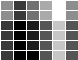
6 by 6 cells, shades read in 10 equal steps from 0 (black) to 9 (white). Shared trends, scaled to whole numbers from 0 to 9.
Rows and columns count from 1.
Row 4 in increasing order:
0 1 2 3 3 7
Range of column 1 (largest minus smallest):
3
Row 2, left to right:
5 2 4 6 9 5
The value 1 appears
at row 3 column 3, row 4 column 3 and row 5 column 3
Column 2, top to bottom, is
2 2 0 0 0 0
